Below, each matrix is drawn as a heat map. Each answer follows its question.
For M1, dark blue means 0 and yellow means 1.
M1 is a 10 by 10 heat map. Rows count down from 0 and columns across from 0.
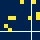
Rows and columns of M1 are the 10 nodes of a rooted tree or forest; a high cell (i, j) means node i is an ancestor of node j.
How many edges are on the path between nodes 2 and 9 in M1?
4
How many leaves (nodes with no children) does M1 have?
5
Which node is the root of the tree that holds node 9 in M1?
4
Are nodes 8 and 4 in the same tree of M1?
no
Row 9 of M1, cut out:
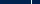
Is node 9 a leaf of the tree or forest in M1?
yes
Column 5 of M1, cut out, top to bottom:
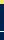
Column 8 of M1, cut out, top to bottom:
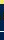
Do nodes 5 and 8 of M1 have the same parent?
yes
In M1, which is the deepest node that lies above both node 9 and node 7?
4
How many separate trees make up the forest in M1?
3
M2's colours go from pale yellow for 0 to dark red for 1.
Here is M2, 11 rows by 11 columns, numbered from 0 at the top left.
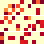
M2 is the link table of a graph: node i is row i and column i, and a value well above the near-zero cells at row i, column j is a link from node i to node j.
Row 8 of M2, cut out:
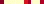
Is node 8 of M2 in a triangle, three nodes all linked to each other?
yes
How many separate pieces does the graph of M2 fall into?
1
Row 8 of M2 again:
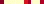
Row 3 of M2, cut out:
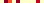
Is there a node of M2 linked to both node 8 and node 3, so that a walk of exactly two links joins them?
no
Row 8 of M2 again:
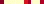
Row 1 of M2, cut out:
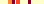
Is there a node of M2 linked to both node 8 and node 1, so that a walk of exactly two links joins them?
yes
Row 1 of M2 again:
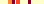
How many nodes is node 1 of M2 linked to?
4
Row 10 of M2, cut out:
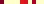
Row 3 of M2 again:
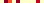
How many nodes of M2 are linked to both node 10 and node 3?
0
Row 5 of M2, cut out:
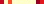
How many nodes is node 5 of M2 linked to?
4
